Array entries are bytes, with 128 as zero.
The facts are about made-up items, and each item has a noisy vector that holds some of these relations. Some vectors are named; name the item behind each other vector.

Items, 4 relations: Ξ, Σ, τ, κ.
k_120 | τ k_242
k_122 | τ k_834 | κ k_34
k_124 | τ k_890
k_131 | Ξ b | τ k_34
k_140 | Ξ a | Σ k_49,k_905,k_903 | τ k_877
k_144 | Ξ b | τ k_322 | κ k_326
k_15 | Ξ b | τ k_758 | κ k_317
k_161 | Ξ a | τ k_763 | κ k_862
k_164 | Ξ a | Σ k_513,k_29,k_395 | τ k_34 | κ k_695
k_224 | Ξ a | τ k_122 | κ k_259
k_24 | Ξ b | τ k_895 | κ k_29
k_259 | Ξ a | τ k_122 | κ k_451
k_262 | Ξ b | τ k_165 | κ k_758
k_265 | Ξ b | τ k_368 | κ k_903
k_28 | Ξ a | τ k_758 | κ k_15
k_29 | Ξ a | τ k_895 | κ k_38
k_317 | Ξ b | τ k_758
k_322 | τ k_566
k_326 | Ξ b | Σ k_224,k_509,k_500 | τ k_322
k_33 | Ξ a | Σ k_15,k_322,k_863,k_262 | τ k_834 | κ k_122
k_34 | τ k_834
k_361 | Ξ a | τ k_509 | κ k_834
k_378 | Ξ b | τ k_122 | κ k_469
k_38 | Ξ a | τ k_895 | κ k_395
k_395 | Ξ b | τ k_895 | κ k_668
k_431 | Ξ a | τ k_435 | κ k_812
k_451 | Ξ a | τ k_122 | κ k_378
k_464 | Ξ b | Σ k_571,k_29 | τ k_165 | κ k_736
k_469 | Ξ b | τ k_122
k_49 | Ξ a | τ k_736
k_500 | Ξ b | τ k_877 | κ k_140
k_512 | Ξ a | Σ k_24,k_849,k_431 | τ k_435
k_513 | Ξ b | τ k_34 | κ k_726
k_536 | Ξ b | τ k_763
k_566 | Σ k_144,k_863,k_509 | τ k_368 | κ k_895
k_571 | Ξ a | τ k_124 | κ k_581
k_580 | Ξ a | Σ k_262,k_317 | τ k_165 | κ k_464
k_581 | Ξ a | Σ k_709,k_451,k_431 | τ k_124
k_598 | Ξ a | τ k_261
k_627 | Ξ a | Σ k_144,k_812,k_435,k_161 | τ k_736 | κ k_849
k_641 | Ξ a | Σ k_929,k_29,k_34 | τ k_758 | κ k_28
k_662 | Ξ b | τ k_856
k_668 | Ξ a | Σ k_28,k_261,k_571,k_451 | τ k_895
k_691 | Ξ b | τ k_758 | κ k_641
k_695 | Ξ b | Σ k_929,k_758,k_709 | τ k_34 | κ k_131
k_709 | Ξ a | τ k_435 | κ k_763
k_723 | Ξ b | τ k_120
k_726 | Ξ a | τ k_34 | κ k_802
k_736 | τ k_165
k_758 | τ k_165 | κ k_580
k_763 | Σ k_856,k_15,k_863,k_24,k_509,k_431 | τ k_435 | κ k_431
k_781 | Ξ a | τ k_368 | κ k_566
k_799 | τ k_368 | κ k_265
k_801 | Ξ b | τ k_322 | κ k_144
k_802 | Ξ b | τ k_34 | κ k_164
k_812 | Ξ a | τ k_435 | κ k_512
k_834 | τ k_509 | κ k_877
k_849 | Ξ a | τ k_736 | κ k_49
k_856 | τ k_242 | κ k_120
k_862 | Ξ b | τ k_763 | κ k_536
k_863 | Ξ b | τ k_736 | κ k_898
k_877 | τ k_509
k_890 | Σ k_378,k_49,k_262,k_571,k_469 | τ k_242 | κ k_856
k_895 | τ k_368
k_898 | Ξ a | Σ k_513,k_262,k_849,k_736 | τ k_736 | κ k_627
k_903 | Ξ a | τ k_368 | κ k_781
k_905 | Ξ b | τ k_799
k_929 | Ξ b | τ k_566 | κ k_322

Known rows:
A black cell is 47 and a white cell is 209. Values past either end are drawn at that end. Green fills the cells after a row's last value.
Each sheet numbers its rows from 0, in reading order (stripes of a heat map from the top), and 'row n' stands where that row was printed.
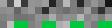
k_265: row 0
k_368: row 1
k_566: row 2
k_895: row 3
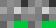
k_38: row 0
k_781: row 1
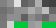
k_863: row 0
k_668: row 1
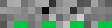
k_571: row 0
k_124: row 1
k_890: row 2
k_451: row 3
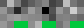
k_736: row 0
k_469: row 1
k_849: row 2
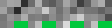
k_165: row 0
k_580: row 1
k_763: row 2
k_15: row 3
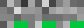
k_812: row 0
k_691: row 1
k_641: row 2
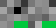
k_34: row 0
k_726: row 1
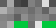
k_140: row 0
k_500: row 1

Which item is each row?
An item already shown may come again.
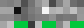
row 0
k_464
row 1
k_161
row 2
k_641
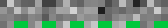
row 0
k_849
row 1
k_140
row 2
k_898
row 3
k_464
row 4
k_566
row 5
k_849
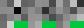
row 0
k_513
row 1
k_317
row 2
k_799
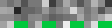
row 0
k_464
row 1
k_144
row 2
k_33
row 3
k_763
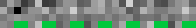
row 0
k_34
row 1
k_512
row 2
k_29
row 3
k_571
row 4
k_929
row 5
k_164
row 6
k_709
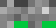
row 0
k_140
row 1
k_903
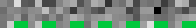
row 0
k_24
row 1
k_512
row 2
k_758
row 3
k_435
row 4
k_395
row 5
k_695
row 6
k_856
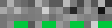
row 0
k_28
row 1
k_431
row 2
k_736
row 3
k_802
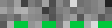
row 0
k_361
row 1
k_395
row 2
k_262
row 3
k_326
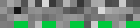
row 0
k_261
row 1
k_801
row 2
k_322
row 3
k_224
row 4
k_581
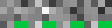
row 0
k_598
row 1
k_627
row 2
k_317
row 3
k_862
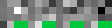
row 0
k_161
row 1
k_763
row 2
k_509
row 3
k_131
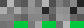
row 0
k_49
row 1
k_905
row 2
k_536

